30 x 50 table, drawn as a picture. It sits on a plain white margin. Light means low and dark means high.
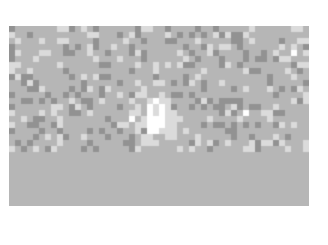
No overall slope runs across the table. On average the colour sits 30% of the way up the scale. Neither half mirrors the other. The bottom part is calmer, past a seam about 70% of the way down. One dip sinks in the centre.
